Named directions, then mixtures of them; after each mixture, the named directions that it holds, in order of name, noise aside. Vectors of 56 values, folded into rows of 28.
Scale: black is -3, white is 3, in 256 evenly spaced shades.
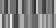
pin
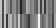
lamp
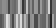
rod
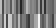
lamp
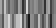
lamp, rod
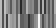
lamp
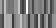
lamp, rod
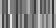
lamp, pin, rod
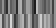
pin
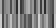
lamp, pin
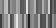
lamp, pin, rod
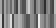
lamp, pin, rod
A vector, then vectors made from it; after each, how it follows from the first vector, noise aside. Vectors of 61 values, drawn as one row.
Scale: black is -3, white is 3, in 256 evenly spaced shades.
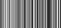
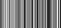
copied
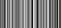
sign-scrambled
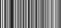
reversed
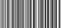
sign-scrambled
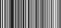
reversed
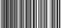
negated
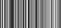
reversed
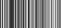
reversed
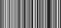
copied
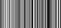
copied
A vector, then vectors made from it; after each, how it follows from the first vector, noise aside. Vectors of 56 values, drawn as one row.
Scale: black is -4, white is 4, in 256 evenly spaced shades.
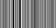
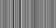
shrunk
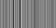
shrunk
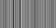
shrunk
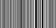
reversed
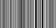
reversed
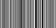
reversed
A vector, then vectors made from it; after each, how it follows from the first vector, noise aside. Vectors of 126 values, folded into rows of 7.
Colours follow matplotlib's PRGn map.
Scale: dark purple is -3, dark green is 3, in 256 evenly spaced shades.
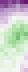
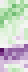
wrapped around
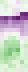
wrapped around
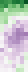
negated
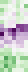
wrapped around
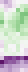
wrapped around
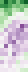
negated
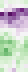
wrapped around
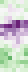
wrapped around
